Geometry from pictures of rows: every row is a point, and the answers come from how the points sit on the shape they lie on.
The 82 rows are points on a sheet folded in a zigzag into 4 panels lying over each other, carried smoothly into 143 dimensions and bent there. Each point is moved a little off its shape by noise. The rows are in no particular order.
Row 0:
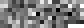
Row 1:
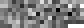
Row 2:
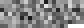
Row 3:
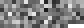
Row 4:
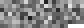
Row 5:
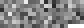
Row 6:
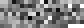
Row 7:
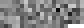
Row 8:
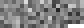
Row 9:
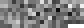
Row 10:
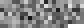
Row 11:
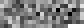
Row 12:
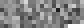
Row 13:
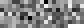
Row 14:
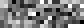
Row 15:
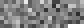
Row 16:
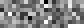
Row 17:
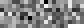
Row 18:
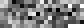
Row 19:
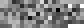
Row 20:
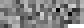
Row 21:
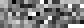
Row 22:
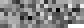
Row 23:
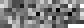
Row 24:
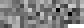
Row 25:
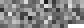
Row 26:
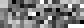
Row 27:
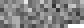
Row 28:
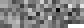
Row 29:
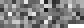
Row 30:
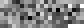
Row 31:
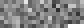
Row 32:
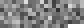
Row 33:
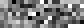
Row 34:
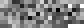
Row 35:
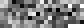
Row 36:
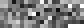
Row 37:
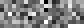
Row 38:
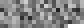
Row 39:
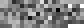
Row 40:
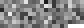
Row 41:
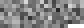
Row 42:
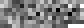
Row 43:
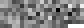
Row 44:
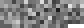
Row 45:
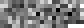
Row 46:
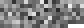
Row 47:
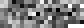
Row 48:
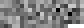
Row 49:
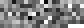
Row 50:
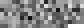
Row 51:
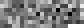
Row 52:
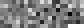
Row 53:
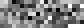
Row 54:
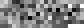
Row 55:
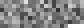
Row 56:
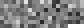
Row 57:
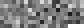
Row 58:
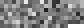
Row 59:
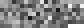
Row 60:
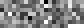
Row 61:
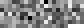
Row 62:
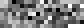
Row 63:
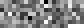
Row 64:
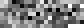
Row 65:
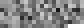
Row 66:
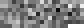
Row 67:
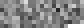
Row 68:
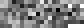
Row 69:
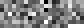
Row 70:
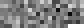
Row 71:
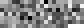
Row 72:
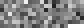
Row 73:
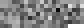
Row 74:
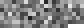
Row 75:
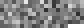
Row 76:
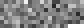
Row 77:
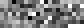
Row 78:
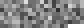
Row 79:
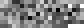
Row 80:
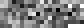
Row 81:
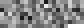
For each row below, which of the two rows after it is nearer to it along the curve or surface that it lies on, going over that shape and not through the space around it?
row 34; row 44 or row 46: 46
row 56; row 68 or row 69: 68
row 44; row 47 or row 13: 47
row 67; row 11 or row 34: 11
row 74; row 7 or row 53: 53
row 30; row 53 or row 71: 53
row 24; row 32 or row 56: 56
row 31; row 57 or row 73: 57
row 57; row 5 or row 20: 20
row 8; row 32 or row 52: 52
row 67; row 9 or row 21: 9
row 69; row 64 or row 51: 64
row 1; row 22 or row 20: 20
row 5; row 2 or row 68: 2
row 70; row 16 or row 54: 54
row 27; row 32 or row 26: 32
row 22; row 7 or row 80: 80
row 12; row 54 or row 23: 23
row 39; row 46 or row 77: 46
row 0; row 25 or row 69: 25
